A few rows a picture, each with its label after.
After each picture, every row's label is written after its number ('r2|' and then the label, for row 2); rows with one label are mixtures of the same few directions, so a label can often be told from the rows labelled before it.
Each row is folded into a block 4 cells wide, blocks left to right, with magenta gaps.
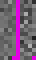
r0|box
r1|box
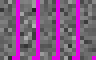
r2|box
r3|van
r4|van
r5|box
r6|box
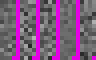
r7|box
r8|box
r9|box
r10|box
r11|van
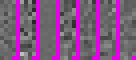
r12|box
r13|van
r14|box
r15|van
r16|van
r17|van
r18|van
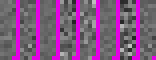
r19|van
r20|box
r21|van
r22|van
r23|van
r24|box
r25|box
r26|box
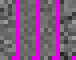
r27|box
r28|box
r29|box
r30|van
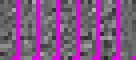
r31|van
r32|van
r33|van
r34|box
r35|van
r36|van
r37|van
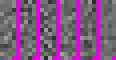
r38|van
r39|box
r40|box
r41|van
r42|van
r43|van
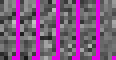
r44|van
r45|van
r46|van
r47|box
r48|box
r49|van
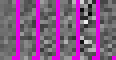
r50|van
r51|van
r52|box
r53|van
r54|box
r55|box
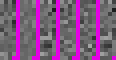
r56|van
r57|van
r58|van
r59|box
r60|box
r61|van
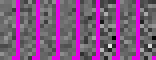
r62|van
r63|box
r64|box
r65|van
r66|van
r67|box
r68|box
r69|box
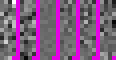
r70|van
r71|van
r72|box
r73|box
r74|box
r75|van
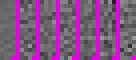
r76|box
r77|box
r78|van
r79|box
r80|van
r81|van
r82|box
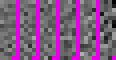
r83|box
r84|box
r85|box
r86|van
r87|van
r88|van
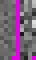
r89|box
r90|van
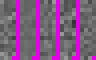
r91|van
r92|van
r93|van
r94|van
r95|box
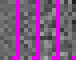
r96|box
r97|box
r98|van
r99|van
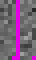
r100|box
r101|van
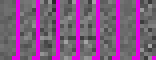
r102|van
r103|van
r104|van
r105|van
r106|van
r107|box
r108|van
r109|box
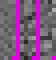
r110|box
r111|van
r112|van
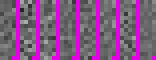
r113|van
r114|box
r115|van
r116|van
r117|box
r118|van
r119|box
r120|van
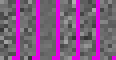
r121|box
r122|box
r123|van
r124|van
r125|van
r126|box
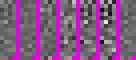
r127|box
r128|box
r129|box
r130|van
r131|box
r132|box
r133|box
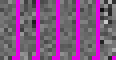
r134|box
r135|van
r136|box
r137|van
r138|box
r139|box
